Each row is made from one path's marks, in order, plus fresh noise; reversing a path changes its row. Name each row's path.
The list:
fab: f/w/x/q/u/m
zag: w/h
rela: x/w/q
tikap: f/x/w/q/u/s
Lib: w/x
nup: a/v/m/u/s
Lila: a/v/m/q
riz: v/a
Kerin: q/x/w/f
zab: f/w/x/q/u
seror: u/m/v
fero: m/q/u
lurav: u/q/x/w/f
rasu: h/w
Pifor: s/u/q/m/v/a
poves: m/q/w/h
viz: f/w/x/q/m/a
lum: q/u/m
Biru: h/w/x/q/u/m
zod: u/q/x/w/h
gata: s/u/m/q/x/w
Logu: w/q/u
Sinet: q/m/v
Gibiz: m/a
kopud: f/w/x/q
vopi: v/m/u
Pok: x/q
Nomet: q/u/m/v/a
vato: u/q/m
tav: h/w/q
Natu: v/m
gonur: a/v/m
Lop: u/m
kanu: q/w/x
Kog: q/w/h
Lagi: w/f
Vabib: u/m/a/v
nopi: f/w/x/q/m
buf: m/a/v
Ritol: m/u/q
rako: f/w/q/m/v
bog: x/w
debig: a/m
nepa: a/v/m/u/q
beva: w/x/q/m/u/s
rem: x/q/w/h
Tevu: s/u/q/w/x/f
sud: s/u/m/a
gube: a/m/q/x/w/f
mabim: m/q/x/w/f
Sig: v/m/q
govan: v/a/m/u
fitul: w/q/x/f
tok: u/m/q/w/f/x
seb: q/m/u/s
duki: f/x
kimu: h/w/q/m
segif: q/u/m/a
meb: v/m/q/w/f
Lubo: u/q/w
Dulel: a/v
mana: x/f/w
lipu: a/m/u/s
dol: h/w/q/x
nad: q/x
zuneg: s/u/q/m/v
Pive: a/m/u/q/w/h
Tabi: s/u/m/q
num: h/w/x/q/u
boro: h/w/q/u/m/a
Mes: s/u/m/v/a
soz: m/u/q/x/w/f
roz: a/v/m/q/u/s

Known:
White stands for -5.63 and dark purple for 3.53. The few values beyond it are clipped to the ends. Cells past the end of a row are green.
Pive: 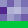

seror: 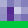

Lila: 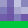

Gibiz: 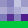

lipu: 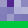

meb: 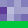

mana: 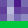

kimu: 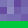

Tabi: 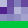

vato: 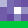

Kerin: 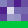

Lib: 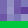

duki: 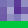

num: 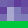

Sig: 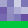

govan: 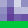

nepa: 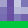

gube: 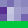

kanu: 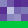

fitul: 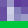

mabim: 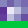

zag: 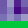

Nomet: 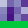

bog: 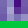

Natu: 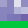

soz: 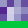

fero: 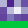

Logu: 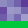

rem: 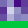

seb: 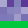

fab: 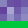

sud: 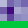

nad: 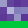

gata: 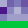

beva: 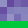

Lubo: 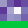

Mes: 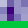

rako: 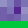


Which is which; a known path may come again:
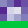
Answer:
lurav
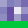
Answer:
Lop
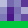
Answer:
Nomet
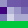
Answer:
Tevu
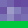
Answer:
Biru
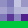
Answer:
Gibiz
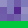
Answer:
rako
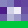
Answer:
zod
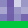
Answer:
Dulel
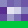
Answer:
poves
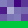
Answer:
Kog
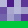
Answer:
Ritol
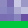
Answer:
debig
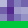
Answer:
Pifor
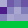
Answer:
gata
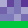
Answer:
seb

